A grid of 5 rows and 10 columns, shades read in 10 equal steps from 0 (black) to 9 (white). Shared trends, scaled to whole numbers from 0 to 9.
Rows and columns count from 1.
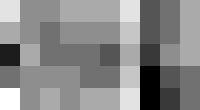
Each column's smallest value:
1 5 4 4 4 3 6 0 2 4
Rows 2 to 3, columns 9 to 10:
4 6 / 5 6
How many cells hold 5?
12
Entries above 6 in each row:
2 1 0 1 2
